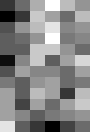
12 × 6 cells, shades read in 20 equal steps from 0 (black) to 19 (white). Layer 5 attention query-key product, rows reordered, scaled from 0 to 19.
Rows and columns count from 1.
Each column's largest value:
17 12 15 19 14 16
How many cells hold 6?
2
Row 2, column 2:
4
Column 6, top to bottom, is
11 14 11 10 8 16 12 9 14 15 11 8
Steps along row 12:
down down down up up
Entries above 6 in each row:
5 4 5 6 6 5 5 6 5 5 6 3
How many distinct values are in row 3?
5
